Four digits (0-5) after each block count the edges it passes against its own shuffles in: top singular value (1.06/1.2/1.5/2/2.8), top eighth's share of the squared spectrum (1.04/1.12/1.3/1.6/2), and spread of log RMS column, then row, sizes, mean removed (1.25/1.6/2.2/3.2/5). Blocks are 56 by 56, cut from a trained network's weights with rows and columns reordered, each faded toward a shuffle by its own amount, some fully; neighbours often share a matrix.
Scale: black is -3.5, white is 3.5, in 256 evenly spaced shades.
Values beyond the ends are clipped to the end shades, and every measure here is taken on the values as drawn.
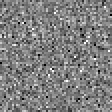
2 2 0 0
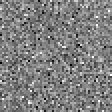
0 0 0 0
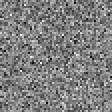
0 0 0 0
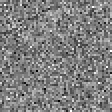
0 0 0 0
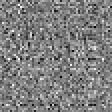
4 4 2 2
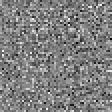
3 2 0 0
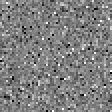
2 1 0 0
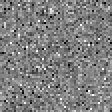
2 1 0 0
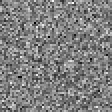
0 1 0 0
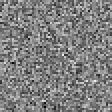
2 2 0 0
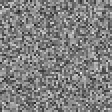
2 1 0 0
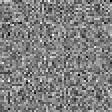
3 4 0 2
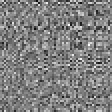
4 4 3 3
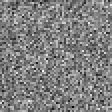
1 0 0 0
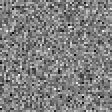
2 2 0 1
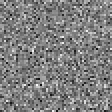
3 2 0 1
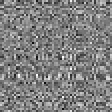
4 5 2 3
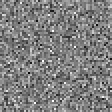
0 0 0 0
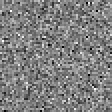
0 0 0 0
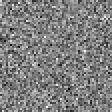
3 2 0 0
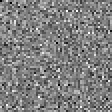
3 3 0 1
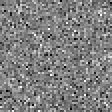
0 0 0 0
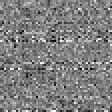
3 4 0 3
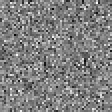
1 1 0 0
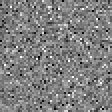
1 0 0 0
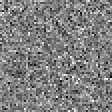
2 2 0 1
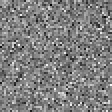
1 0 0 0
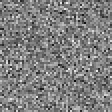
1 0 0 0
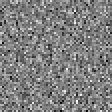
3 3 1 1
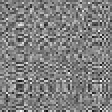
5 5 3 3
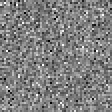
1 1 0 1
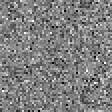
2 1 0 0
